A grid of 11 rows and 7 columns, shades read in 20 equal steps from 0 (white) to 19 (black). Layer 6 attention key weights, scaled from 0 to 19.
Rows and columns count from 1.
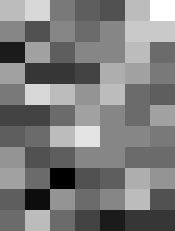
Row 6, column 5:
9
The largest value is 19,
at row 9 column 3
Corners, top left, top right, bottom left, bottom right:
5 0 11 15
